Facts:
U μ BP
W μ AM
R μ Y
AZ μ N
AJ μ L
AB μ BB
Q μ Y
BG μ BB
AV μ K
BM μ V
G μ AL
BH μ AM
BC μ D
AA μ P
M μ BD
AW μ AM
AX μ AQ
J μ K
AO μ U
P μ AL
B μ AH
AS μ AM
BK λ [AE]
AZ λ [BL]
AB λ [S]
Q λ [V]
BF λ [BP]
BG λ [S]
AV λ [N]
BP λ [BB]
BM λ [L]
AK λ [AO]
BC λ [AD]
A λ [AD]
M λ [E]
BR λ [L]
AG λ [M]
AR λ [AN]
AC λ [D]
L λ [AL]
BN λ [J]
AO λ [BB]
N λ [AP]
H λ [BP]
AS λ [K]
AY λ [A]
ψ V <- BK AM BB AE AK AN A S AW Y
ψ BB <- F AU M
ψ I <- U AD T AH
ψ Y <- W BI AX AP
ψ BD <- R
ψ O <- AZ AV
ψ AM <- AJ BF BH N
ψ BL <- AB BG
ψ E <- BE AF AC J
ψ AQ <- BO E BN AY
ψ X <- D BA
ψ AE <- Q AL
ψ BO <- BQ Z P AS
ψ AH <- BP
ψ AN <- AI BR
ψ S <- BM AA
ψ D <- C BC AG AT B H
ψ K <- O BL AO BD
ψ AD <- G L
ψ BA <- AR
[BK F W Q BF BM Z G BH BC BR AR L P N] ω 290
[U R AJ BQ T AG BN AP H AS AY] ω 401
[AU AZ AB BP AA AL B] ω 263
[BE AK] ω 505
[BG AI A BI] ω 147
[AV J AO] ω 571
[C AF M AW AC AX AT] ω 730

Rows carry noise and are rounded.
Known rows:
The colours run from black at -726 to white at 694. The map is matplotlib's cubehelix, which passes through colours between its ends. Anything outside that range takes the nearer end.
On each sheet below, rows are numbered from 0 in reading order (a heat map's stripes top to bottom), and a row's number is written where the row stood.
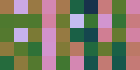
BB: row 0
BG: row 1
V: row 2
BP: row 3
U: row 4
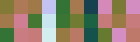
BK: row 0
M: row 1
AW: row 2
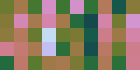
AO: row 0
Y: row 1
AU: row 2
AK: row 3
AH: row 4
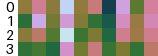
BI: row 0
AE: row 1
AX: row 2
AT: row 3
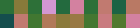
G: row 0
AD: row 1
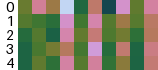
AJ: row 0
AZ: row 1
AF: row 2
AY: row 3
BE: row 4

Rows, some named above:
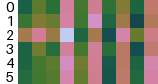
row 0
BE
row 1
AG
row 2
Q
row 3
P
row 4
L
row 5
L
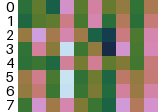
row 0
B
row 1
AR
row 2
BB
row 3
AP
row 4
AC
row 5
M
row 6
AA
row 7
S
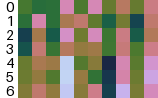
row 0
AB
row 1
K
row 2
J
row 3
AD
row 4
N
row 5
AL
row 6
A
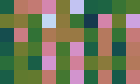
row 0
AS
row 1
AL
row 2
BL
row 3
BQ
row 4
B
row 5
BN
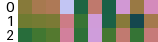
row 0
BM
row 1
H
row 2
BC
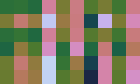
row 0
AC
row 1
A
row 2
AC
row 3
R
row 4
F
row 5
N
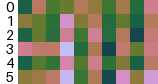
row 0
AQ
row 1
BP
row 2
P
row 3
BF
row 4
BE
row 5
BR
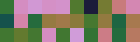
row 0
AM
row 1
E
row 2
AV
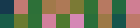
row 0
D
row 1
Z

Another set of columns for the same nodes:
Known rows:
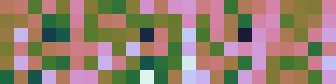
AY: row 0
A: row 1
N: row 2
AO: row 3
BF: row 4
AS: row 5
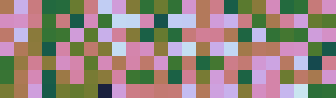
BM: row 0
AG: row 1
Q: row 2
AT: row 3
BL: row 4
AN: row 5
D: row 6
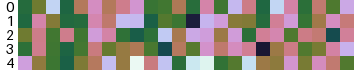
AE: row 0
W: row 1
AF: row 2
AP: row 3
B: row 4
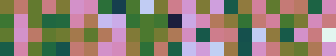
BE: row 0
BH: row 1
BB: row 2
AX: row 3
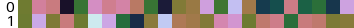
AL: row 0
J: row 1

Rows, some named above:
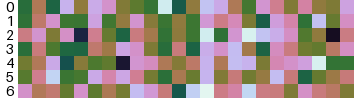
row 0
AS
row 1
S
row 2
BP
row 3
AX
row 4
D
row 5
BK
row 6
H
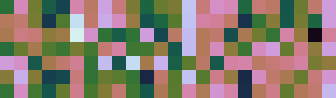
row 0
AU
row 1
AA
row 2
P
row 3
AM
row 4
AV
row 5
N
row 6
AP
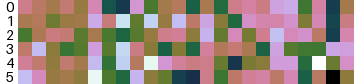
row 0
AD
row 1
AZ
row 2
AQ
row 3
Q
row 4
BG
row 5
G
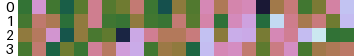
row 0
AP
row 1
V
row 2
D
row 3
AW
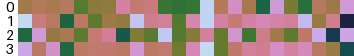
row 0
AK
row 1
BC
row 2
E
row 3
AR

